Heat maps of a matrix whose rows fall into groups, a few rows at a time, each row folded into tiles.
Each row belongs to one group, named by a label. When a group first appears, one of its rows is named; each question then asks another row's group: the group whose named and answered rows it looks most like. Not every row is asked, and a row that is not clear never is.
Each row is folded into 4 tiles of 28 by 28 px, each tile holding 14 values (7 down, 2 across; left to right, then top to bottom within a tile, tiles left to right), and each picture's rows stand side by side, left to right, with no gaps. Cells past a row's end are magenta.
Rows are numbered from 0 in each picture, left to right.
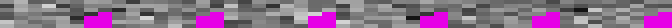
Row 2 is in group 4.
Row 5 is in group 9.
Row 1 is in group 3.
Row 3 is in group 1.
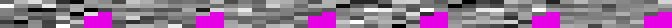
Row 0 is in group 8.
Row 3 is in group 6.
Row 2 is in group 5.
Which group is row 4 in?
6
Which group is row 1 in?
8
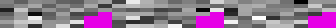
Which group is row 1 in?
8
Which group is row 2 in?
3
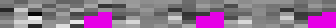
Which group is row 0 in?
3
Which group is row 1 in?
1
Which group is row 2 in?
1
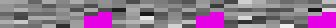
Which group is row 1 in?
3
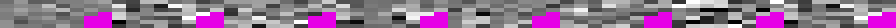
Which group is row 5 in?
5
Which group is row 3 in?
4
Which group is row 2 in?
3
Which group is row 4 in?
3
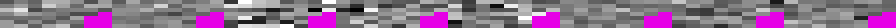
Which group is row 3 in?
9
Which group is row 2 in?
8
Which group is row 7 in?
1
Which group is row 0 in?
5
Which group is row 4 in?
4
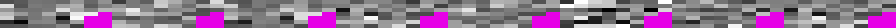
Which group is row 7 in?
3
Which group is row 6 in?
8
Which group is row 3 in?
3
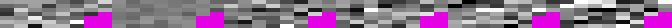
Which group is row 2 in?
8
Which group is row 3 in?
9
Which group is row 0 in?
3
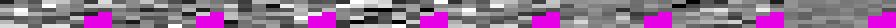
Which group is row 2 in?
4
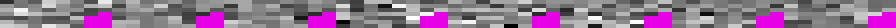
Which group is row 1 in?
1
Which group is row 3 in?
4
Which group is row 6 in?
3
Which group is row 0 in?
5
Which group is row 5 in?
3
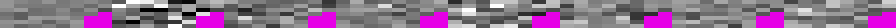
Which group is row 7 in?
5
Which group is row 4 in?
5
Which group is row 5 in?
1
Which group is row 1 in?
8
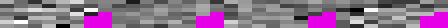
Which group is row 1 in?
6
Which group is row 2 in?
1
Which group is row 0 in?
6
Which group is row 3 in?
9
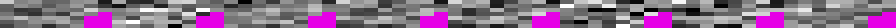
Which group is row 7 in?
5
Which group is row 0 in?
9
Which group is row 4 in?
9
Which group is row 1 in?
6
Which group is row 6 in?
9
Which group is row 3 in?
9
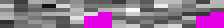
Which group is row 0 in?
4
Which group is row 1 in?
5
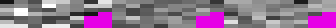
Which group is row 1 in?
9
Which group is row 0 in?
5
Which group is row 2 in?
3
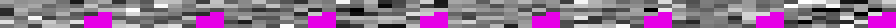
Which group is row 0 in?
3
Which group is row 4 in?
6
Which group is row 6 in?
4
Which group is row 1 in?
5
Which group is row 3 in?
9
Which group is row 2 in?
8
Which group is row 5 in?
8
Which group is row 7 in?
8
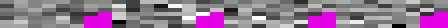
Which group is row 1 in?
4
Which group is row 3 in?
6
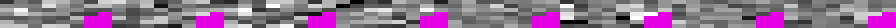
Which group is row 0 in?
5
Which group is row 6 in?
1
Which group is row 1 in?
9
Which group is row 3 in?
6
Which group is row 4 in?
1
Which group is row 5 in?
4
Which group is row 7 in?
4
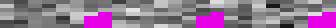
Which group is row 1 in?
5
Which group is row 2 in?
9
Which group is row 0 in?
4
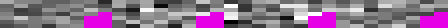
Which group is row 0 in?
9
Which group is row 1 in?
9
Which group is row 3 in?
5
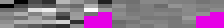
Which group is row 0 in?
6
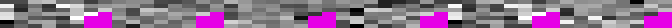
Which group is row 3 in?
9
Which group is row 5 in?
3
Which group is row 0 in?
4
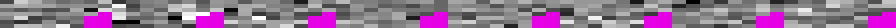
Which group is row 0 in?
8
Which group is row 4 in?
6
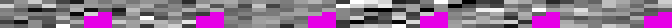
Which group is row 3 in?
8
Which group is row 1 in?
3
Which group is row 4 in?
6
